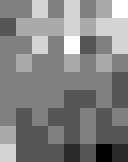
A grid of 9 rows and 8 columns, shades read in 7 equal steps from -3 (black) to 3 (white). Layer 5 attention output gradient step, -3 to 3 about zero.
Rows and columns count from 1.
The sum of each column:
2 -1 3 -1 3 -2 -1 2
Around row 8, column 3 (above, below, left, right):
0 -1 -1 0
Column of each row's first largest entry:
8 5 5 2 1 1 1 1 1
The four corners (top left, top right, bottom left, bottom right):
0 3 2 -2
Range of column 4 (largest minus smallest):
2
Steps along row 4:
up down same up down up down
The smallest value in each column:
-1 -1 -1 -1 -2 -1 -3 -2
